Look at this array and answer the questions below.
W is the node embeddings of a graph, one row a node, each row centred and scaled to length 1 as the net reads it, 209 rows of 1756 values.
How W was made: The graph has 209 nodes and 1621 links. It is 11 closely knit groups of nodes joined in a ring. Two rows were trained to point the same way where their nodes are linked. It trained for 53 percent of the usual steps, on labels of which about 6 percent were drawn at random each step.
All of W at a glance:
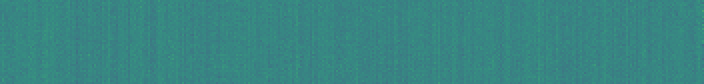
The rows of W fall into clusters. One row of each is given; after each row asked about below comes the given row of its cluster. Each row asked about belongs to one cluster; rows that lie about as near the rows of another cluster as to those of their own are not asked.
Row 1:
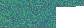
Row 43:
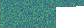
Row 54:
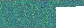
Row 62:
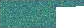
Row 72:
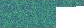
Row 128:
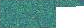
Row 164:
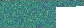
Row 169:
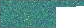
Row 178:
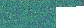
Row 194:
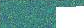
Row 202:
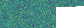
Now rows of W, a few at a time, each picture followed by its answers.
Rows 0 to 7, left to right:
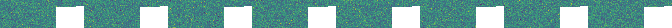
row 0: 72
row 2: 164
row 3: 202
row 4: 1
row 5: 62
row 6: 194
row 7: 169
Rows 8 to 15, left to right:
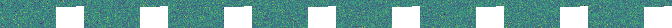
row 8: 178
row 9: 178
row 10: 62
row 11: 128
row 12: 194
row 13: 194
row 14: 43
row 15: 72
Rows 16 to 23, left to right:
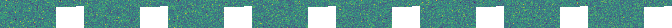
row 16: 169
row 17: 164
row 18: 202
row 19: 72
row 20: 194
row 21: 128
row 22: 178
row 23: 54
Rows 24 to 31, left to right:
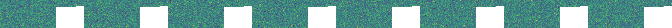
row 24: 202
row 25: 54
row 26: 194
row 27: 202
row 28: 202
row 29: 54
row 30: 178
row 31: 164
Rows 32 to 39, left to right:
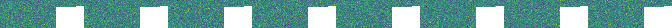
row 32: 169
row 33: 43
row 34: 202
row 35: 202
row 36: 43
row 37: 164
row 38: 178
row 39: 202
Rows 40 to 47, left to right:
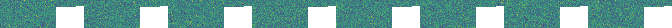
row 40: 62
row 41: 194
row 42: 62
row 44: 62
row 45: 128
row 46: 164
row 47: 202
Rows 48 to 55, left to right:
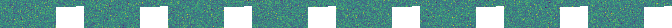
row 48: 62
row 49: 164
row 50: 128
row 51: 194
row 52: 202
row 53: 62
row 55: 1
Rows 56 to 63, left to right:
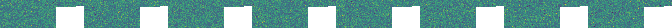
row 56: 72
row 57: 1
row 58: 164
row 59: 178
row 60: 62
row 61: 43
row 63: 164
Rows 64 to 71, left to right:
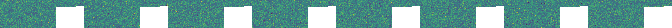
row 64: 164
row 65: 72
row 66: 194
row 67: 128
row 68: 54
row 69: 178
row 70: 178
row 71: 202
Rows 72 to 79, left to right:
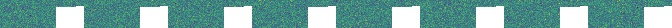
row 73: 194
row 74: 62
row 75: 128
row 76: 43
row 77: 202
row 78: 194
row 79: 128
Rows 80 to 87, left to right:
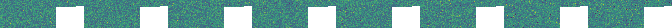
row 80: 43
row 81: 54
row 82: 72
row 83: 178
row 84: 1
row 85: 194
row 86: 72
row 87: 128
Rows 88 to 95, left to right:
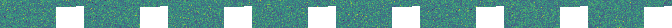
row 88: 178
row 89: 72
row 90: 43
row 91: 43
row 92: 1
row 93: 72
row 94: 128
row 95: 128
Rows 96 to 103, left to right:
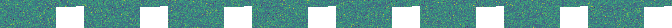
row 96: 43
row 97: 1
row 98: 72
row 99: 62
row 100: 194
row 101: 54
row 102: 72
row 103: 194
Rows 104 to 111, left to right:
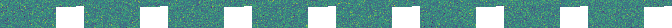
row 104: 194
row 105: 164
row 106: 202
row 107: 194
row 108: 54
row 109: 72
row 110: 1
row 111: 178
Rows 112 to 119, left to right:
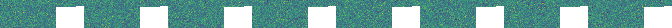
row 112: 1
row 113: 178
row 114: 72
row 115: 169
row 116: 169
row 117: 202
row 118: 178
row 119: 169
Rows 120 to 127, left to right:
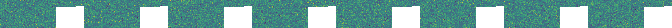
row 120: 62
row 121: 128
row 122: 194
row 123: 178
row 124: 54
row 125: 164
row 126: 72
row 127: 128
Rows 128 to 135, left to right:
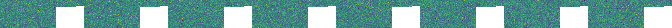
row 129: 72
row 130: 72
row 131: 202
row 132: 72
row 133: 1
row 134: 128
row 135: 178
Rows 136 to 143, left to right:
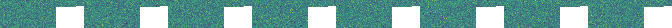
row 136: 128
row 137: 178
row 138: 164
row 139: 178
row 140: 54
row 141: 1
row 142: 1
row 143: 164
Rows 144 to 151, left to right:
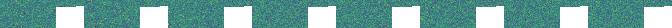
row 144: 194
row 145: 72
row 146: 178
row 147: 169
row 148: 178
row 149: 169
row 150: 62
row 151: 169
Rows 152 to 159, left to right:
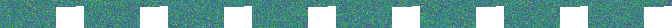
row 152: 62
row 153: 1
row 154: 128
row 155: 62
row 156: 72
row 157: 169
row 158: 194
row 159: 164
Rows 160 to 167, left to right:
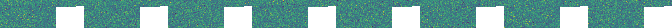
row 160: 1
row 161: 1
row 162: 128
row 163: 1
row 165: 1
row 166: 1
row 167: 178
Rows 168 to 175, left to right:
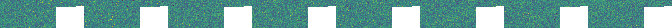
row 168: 164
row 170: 62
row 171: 54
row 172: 62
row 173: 62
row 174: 194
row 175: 1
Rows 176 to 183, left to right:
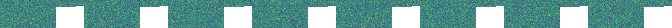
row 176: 43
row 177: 43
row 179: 178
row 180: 194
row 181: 202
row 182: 62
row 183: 164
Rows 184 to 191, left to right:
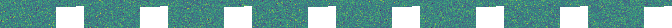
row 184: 1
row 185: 194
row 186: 202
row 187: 128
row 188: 1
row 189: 43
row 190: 1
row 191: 72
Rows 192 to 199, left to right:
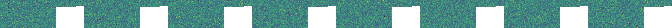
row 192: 194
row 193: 54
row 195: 128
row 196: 164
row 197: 54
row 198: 164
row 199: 178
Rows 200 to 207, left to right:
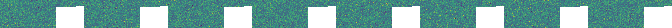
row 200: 1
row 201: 128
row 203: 164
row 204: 164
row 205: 72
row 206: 1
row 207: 194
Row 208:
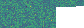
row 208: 128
